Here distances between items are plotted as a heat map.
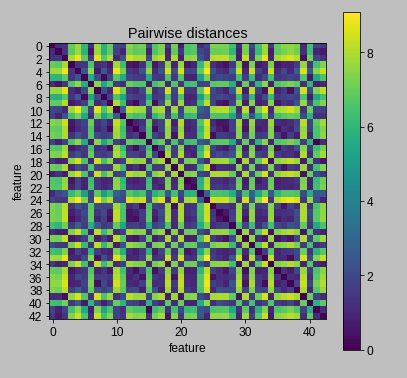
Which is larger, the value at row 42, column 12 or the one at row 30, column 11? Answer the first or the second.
the first
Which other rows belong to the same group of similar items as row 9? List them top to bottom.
3, 4, 5, 7, 8, 12, 13, 14, 16, 17, 19, 21, 22, 25, 26, 27, 28, 30, 32, 33, 35, 36, 37, 38, 40
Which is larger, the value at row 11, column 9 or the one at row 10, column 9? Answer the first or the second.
the second
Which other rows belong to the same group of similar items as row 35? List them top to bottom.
3, 4, 5, 7, 8, 9, 12, 13, 14, 16, 17, 19, 21, 22, 25, 26, 27, 28, 30, 32, 33, 36, 37, 38, 40
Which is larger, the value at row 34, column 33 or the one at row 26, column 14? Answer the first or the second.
the first
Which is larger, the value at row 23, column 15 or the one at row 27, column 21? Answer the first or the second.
the first
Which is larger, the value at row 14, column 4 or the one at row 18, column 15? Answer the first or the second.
the first
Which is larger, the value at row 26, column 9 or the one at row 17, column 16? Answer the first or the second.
the second
